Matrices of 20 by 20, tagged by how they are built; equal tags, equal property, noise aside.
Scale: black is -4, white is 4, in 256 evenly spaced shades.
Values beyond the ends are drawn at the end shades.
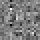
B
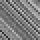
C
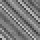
C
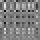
B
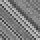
C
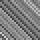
C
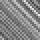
C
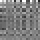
B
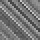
C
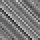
C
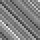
C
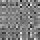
B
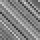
C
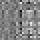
B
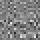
B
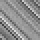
C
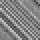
C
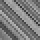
C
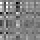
B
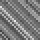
C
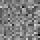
B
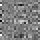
B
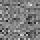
B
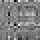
B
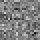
B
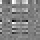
B
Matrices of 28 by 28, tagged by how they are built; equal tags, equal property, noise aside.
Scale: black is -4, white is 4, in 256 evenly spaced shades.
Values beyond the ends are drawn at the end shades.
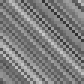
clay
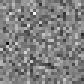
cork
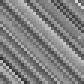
clay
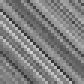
clay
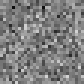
cork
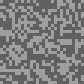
cork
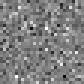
cork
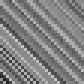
clay
